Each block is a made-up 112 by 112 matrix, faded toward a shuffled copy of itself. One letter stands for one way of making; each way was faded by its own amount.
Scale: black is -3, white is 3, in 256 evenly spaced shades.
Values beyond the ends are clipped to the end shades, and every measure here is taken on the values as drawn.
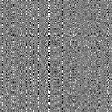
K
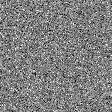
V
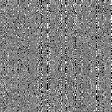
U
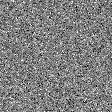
V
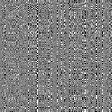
K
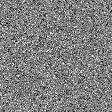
V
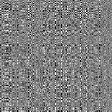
K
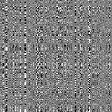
K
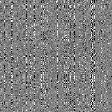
U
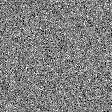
V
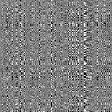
K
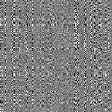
K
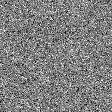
V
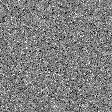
V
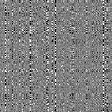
K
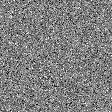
V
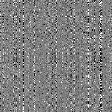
U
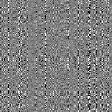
K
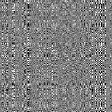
K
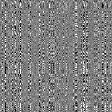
K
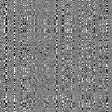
K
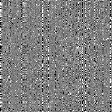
U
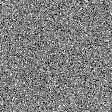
V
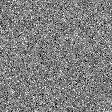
V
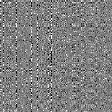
U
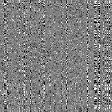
U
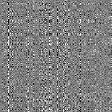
K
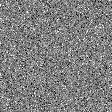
V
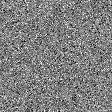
V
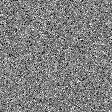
V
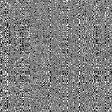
U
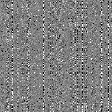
U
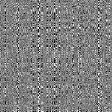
K
